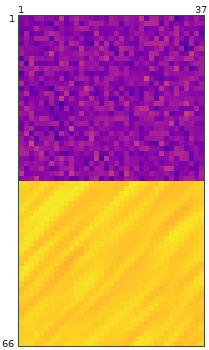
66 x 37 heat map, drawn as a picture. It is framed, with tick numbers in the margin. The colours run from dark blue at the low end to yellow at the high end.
It is made of 2 by 1 panels. Panel 1,1: low, fine-grained. Panel 2,1: very high, slanting up to the right, faint in contrast.
